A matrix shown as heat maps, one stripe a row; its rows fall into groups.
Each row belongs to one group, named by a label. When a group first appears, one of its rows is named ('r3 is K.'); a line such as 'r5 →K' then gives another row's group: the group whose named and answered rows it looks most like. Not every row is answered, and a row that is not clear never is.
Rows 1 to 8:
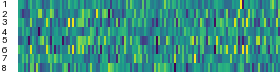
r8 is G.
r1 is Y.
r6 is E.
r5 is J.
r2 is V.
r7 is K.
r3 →E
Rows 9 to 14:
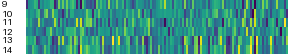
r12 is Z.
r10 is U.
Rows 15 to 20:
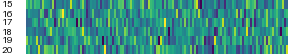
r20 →V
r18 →Z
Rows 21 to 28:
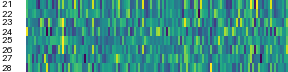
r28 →Y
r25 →K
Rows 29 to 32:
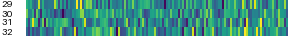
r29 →E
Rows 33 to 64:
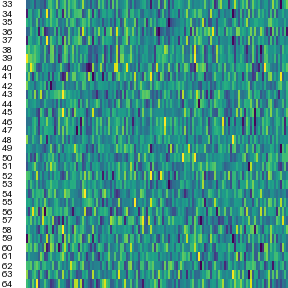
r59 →Y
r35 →Z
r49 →Z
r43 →K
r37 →Y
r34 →Y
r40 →G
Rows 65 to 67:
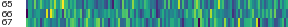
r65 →K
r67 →U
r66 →Y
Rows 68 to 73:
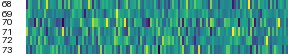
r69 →G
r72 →G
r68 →Y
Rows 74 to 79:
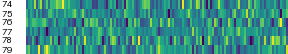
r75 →Z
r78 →J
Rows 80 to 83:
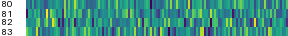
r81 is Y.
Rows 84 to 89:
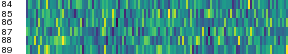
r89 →V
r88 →K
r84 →Y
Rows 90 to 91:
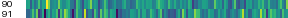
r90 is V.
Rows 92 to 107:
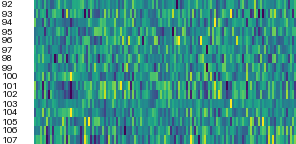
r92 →Z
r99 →U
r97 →U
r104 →K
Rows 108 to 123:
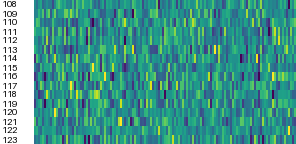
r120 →V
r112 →V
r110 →G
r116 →J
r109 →K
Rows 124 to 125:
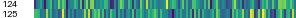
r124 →J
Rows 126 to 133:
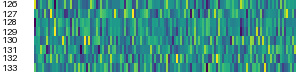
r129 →Y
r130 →E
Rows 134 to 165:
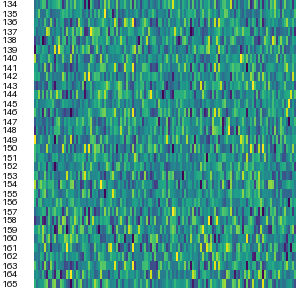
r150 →E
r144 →J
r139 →Y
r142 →E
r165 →U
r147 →Z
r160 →K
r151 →U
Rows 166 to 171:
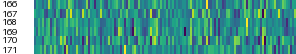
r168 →K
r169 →K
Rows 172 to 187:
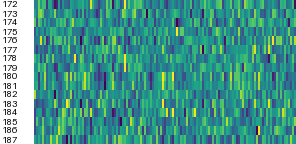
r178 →G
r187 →J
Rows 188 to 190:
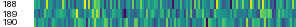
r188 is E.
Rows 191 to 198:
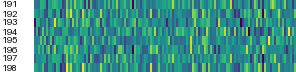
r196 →K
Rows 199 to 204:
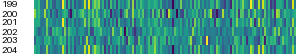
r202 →V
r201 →E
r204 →E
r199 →E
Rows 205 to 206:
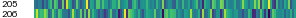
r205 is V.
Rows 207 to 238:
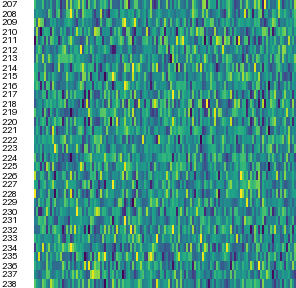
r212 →J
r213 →K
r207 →U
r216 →G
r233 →Z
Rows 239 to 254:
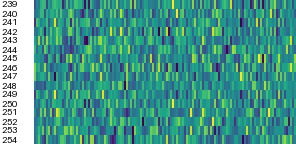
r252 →Z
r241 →Y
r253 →K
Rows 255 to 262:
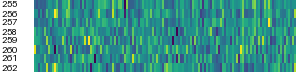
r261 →Z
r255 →V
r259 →E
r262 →V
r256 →V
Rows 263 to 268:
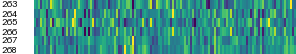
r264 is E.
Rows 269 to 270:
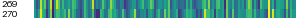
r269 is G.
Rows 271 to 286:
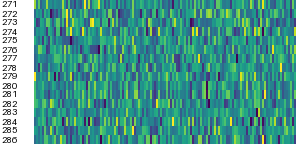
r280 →U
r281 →U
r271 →E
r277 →Z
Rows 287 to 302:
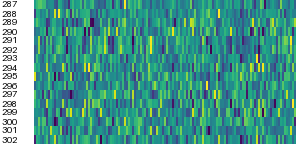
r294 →E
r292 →J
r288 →Y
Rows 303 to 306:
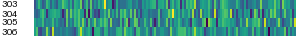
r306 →G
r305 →U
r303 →J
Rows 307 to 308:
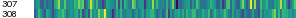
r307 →Z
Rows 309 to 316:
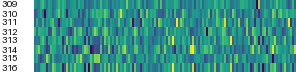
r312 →U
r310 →J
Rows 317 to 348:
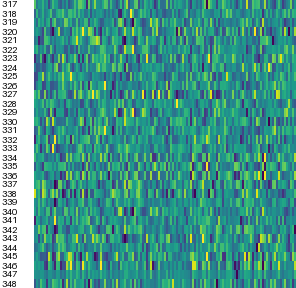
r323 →J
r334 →U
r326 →J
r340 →K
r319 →K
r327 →Z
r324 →V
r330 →G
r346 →U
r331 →J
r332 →Y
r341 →Y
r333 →G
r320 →Z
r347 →U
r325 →K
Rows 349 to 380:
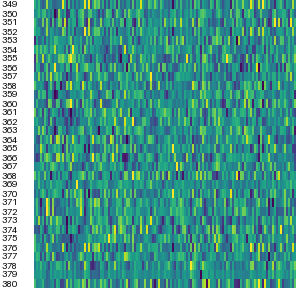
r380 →U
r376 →E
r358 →U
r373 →J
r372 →G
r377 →G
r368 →Z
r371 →G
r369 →J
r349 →E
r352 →E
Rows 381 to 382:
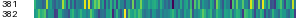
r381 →E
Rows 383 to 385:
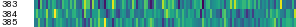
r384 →V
